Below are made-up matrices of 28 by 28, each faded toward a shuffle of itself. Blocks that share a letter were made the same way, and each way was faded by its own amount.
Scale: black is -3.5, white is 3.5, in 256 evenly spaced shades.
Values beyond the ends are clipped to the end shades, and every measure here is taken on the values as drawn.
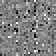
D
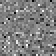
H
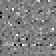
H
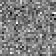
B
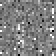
D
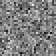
B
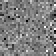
D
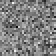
B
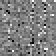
D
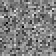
B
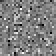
D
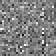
D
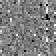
D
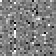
D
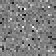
H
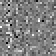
D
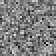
B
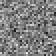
B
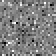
H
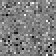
H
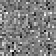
D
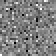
D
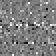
H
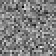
B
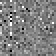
D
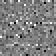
H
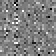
D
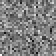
B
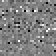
H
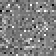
H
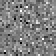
D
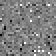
H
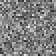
B
